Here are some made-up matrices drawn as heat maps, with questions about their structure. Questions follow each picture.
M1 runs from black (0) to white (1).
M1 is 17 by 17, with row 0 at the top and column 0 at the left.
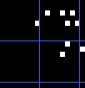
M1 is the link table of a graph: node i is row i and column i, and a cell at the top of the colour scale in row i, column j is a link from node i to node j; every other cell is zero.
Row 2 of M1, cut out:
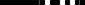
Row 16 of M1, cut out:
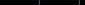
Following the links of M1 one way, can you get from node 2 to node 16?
yes
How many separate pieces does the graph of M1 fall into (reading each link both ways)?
8
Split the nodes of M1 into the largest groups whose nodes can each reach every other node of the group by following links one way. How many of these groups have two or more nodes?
0
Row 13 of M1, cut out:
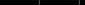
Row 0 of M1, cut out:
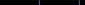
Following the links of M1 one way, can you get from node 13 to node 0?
no
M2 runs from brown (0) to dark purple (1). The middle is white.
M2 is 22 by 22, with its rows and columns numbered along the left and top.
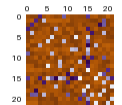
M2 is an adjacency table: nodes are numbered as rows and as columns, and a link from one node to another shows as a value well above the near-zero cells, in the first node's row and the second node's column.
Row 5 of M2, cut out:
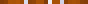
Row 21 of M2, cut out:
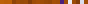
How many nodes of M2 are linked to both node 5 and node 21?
1
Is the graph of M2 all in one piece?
no
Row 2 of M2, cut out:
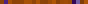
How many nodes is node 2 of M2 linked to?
3
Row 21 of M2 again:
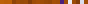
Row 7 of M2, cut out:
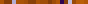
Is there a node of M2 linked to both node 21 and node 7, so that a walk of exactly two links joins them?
yes
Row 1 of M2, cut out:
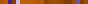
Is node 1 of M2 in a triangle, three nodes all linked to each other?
yes
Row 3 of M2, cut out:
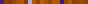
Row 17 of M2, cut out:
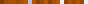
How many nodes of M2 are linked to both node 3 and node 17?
2
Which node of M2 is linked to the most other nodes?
node 15
